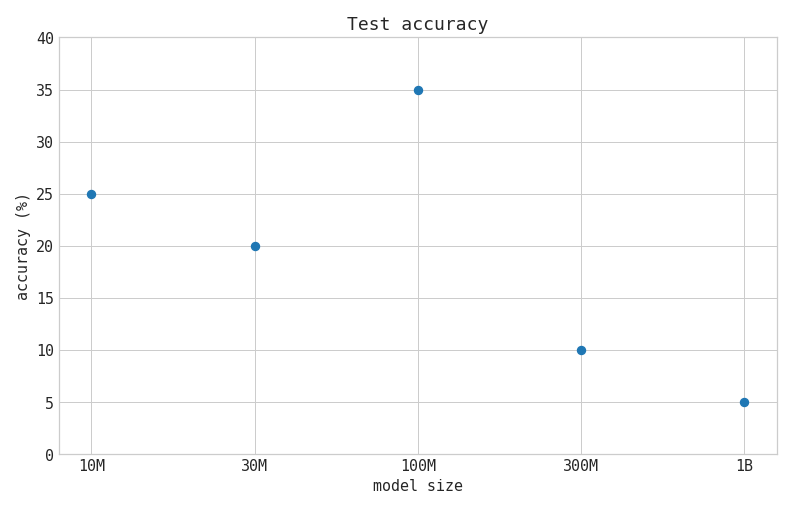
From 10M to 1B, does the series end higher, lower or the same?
lower
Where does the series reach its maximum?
100M
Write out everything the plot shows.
Title: Test accuracy
x-axis: model size, ticks 10M 30M 100M 300M 1B
y-axis: accuracy (%), ticks 0 5 10 15 20 25 30 35 40
Values:
25 20 35 10 5
